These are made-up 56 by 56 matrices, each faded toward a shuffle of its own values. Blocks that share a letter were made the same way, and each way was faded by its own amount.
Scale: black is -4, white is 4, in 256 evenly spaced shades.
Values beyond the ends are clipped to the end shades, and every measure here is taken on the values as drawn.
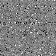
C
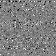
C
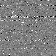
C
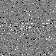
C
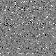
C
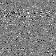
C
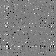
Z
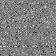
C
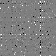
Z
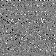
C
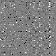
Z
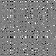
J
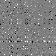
Z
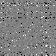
Z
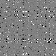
Z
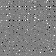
Z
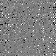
Z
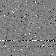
C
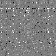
Z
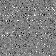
C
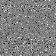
C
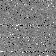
C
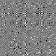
J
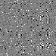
Z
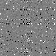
Z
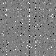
Z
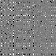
J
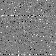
C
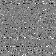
C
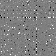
Z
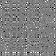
J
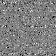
C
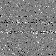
C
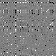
J
